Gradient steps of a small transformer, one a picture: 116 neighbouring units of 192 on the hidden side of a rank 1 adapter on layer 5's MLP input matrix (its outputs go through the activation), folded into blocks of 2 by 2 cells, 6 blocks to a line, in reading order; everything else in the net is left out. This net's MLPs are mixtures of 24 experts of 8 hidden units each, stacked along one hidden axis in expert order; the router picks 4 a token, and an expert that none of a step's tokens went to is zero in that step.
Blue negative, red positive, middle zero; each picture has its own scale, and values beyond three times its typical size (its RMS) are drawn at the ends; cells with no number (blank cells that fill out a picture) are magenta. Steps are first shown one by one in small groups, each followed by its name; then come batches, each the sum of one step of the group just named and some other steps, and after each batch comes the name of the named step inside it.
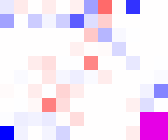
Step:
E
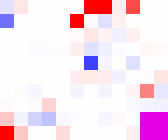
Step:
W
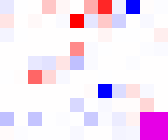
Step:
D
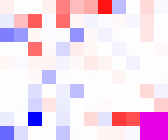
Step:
E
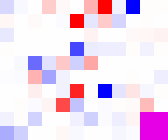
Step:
D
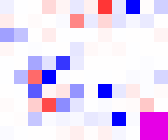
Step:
D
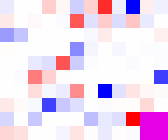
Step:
D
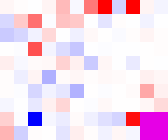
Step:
W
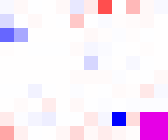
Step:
W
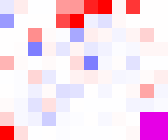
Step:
W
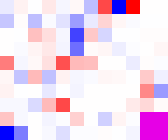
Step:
E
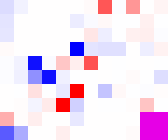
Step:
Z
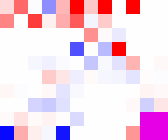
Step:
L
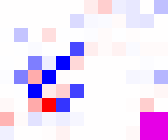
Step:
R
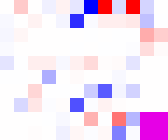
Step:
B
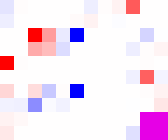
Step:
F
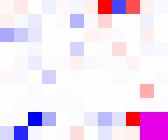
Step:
L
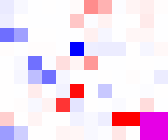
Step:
Z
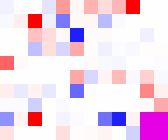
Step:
F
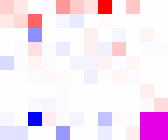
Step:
L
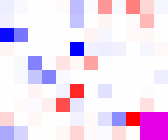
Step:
Z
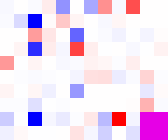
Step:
F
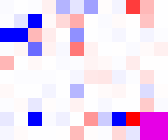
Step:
F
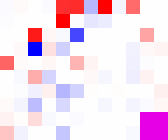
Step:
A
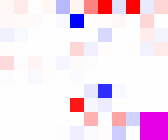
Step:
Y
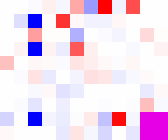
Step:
A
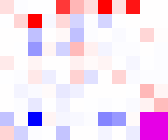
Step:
A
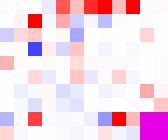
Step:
A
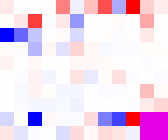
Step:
A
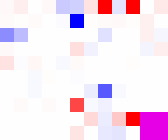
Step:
Y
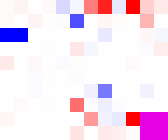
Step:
Y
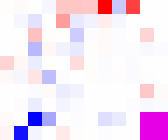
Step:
A
